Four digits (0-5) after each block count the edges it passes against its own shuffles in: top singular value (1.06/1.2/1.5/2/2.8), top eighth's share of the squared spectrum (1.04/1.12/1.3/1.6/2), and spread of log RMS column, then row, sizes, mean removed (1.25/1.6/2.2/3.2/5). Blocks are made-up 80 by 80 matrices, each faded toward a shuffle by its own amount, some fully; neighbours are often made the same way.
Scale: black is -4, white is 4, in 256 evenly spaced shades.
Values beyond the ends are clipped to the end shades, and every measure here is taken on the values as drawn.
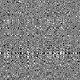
4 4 2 3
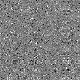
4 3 1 1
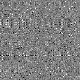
4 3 1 2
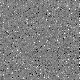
3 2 1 0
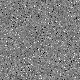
1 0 0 0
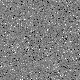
0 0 0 0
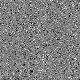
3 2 1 0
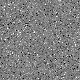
1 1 0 0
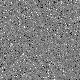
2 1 0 0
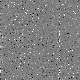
3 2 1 0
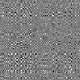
5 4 3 3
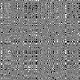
5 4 3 3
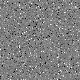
3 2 1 0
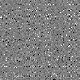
4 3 2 2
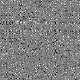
4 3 2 2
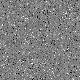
1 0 0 0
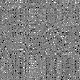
4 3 2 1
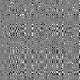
5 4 3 3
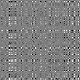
5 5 4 3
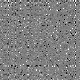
4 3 2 2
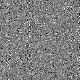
1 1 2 0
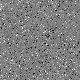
0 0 0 0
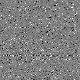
3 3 1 1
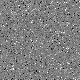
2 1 0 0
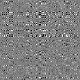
5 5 3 3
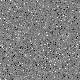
0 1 0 0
